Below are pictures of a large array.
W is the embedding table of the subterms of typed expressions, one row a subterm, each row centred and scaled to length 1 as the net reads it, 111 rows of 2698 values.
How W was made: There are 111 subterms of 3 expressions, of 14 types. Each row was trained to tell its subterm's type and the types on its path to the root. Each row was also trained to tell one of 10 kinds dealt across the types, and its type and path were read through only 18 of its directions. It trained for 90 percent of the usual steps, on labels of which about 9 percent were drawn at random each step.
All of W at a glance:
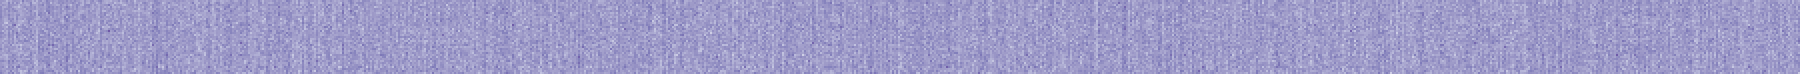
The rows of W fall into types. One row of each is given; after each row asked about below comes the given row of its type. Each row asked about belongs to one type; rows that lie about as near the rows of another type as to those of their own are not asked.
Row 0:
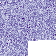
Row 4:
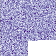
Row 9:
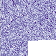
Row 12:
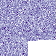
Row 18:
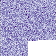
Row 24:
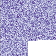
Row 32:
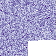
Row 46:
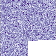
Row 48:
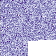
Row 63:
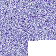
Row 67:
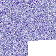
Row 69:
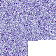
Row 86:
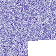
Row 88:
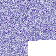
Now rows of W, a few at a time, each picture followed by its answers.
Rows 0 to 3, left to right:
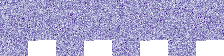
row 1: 46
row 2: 24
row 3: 0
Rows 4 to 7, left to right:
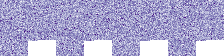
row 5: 63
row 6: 67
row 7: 9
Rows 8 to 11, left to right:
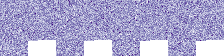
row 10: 63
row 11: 67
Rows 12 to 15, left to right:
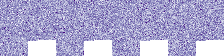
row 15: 0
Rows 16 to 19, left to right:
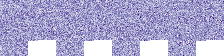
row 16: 9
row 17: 24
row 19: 46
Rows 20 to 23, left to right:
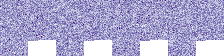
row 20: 67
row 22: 48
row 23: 4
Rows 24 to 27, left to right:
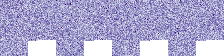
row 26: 86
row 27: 0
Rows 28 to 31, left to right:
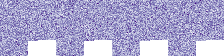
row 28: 4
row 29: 69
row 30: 86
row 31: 32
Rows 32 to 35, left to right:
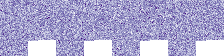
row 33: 9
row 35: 86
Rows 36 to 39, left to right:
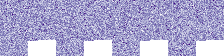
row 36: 0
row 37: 12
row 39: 46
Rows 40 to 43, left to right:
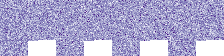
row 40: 9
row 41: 67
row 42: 12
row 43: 24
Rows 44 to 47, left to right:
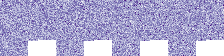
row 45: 86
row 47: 46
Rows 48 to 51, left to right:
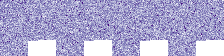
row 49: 88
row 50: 63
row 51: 88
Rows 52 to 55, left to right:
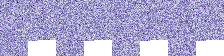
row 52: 18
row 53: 4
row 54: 18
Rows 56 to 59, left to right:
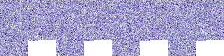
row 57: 63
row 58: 86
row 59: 63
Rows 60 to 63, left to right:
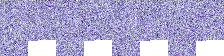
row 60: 46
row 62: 18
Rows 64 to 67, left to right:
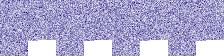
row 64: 46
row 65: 67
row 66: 18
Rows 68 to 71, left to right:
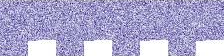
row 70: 12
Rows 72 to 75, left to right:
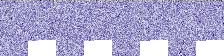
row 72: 24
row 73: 86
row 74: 69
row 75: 4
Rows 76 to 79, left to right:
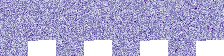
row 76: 86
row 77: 4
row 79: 18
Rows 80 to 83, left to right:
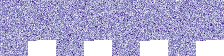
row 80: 9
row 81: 18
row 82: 0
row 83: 86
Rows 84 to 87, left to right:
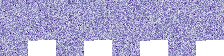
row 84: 24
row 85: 4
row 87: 67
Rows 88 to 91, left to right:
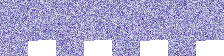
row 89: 32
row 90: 24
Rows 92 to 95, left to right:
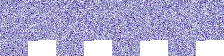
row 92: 48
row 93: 67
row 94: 69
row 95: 24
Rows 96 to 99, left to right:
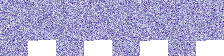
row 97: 24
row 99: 4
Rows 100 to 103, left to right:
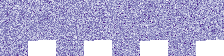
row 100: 9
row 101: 4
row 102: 63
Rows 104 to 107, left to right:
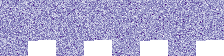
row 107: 32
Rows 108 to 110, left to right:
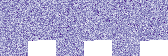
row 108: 32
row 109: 32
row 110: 69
